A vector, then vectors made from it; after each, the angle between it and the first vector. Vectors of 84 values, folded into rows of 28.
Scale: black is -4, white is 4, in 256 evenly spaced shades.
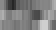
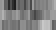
nearly parallel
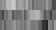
nearly opposite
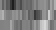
nearly parallel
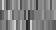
orthogonal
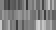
partly aligned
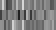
orthogonal
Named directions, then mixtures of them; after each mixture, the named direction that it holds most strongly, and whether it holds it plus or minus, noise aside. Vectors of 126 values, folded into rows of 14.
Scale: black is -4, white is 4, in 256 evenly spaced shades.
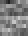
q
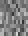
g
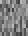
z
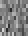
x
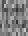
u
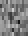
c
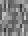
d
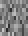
x, plus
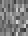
c, minus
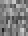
q, minus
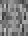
d, minus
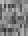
d, plus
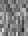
g, plus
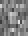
c, minus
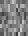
g, minus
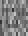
u, plus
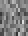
g, minus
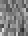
g, plus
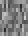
d, plus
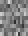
g, plus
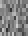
x, plus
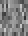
d, minus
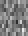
u, plus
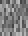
z, minus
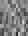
g, minus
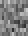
c, plus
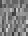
x, minus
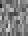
x, minus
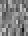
d, minus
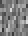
x, minus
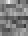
q, minus
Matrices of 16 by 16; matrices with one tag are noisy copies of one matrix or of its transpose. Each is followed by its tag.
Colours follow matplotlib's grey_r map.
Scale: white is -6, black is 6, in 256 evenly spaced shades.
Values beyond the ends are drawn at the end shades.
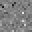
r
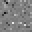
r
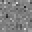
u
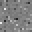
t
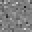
u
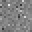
t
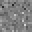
r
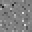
r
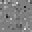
u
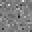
t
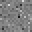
t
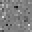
u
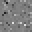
r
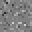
r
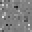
u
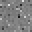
t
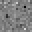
u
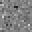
u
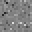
r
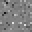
r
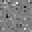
u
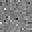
t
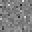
t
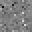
r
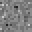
u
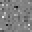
u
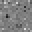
u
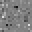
u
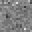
u
